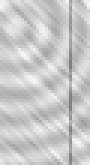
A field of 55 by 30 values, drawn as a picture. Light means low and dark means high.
Rings: centred on the top left. Average level on the scale: 20%. Slope: none. Odd lines: column 24.
